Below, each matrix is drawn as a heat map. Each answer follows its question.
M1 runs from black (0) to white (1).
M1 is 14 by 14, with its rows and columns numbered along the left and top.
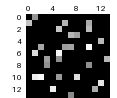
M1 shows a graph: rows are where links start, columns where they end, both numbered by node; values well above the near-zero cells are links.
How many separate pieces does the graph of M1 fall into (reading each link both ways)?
3
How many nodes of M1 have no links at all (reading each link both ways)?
1
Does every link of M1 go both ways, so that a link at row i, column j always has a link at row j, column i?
yes
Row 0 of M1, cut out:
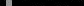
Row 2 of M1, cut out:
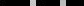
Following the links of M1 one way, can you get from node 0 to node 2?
yes
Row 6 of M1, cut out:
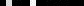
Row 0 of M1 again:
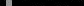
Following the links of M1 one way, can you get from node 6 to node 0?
yes
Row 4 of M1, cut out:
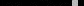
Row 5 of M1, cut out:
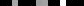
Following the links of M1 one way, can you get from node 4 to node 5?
no
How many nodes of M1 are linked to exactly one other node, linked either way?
4
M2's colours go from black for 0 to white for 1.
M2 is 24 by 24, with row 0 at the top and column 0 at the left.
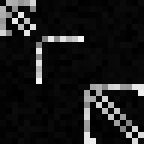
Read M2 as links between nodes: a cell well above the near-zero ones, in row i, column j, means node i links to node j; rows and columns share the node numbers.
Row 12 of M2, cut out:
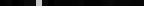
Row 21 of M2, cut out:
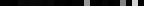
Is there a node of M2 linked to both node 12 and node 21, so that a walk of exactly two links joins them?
no
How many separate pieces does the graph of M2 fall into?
3
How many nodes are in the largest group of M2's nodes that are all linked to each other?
3
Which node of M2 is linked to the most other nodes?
node 14
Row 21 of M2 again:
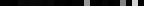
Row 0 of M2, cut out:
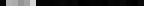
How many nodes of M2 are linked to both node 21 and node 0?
0
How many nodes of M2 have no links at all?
0
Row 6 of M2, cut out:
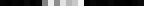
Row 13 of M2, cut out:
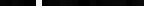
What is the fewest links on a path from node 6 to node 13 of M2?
1
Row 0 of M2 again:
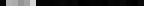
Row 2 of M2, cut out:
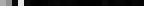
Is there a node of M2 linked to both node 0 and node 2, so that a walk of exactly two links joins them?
yes
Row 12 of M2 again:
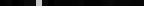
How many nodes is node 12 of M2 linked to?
1
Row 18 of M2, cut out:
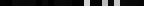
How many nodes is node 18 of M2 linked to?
3
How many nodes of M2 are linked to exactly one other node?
7
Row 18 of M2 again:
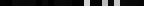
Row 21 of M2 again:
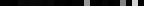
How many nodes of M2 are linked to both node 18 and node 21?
1
